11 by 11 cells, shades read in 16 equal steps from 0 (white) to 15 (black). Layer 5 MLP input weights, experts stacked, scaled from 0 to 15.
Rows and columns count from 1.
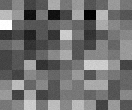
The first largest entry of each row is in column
3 8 8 3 3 1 4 2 5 2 9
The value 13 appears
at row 4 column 3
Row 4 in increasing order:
3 7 8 8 10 10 11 12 12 12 13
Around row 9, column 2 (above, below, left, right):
11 11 7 9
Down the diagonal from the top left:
9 6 10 10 10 5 8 10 5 10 10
